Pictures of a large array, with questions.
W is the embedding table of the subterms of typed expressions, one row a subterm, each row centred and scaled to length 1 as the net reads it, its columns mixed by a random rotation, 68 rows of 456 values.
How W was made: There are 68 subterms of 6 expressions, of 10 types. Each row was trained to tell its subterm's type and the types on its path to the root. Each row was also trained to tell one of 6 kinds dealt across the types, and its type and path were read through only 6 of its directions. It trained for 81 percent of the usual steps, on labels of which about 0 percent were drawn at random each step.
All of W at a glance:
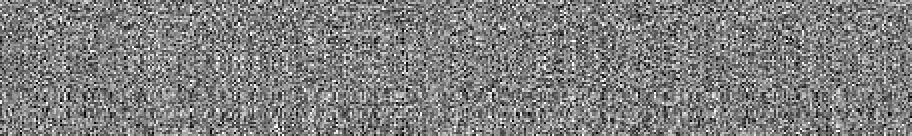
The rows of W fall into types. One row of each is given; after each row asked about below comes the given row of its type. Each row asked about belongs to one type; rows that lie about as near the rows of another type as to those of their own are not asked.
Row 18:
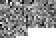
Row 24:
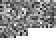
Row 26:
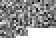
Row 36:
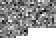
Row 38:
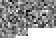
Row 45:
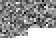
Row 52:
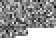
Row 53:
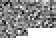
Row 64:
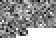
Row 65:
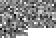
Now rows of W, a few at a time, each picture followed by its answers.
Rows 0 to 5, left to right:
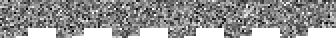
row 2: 36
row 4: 64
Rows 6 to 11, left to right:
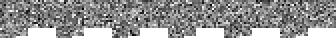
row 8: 64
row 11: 36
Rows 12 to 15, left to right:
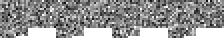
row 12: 36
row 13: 18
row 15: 52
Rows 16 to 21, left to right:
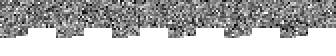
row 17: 53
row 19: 18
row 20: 52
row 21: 18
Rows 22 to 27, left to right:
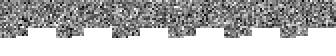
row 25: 36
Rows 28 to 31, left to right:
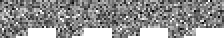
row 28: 52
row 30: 36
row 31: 52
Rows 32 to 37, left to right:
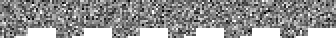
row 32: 45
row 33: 26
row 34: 52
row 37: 26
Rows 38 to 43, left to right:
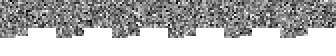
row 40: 36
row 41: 18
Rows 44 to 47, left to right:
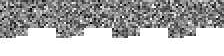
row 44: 45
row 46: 24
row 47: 24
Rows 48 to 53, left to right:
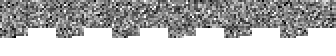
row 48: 24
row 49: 26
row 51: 45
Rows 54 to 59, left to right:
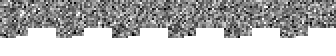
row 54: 64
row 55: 64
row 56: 24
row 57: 24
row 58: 24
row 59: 18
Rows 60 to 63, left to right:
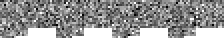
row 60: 52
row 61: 18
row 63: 18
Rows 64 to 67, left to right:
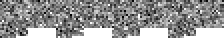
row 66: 36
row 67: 64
